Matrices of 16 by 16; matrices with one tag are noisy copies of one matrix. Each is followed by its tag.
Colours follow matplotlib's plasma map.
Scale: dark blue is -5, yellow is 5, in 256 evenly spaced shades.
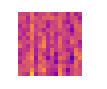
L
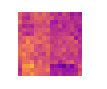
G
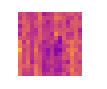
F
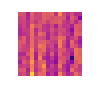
L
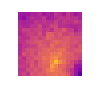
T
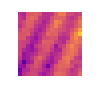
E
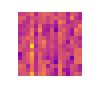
L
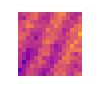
E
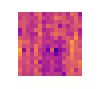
F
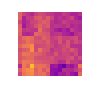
G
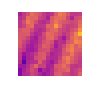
E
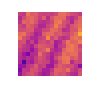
E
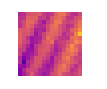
E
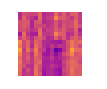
F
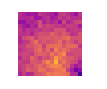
T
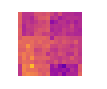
G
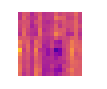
F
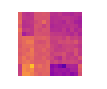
G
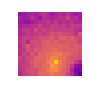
T
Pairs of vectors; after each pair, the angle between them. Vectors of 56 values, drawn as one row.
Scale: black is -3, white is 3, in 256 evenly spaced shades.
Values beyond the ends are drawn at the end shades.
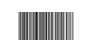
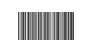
partly opposed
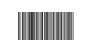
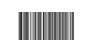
nearly opposite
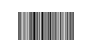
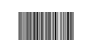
partly aligned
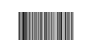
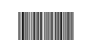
partly aligned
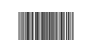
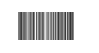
partly opposed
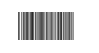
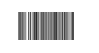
partly opposed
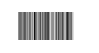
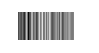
orthogonal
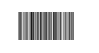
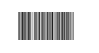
nearly opposite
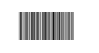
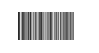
nearly opposite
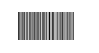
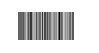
orthogonal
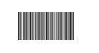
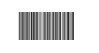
partly opposed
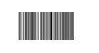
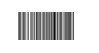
orthogonal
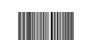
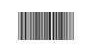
nearly opposite
